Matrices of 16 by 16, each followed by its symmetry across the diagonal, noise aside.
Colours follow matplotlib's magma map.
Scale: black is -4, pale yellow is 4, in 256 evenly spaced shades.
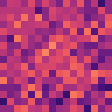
symmetric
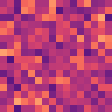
symmetric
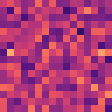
neither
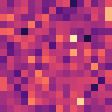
neither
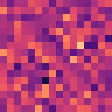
antisymmetric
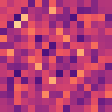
symmetric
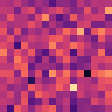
antisymmetric
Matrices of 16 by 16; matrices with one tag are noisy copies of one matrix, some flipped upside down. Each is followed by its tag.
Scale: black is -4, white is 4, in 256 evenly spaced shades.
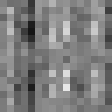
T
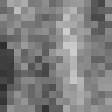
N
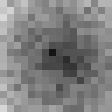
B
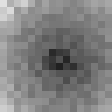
B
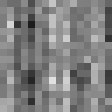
T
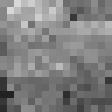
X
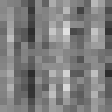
T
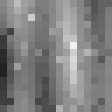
N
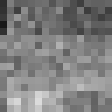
X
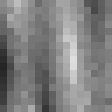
N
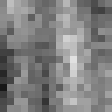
N
